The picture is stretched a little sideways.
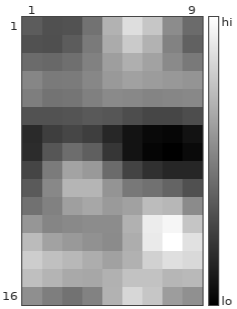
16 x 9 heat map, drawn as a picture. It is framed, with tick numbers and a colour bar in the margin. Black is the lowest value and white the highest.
The ninth with the highest average is the bottom right. No regular stripes run through it. The middle right is the ninth with the lowest average. The top left is the smoothest part.
